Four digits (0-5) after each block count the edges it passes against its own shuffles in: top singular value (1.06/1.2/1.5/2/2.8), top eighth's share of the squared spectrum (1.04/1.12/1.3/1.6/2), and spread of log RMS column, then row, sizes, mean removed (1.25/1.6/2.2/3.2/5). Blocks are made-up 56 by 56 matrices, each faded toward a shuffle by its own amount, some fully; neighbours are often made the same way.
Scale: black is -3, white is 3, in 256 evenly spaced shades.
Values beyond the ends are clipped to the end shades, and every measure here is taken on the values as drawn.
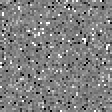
1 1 0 1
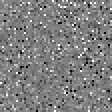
0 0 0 0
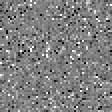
1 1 0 0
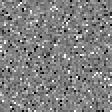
0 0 0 0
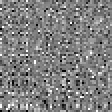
4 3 2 2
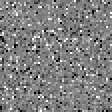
1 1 0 1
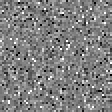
2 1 0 0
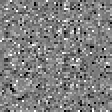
3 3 1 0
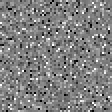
1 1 0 0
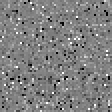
2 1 0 0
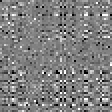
5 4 3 3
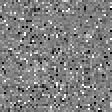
2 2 0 0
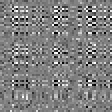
5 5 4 4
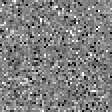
2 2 0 0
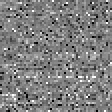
3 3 1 1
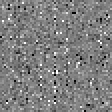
2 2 1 0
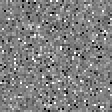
0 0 0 0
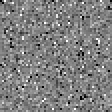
1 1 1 0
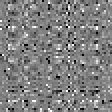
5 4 3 3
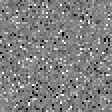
0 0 0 0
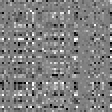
5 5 3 3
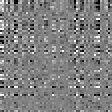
5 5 3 4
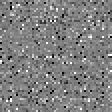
3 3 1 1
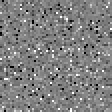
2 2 0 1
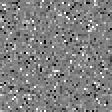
2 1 0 0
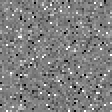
1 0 0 0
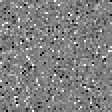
0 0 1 0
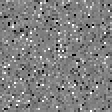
0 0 0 0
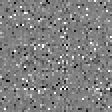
3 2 1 1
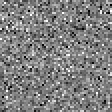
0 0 0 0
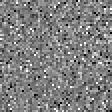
0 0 0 0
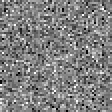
0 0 1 0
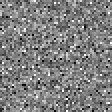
0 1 0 0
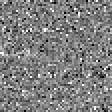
0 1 0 1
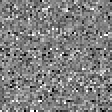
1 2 0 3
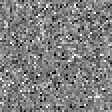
0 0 0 1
